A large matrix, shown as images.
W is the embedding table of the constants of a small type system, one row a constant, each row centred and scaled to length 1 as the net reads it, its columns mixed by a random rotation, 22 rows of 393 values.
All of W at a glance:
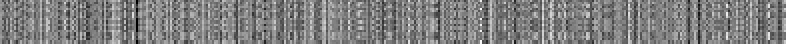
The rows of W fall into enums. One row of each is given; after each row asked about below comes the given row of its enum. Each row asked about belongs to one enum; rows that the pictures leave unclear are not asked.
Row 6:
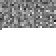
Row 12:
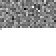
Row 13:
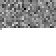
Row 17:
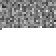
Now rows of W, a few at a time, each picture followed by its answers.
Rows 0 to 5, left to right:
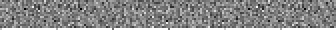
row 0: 12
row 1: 13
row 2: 6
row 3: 17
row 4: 12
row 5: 13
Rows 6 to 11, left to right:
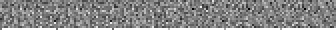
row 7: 6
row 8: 17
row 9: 12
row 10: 13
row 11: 13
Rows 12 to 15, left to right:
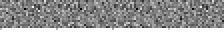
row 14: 13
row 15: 12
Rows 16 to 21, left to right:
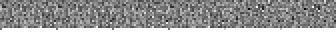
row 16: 17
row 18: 6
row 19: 17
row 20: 12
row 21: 12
